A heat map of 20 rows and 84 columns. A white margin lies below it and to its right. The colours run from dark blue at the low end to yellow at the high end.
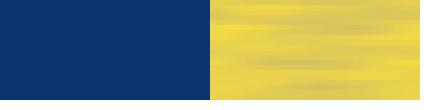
The table splits into one row of 2 panels. Panel 1,1: very low, flat. Panel 1,2: very high, streaked across, faint in contrast.
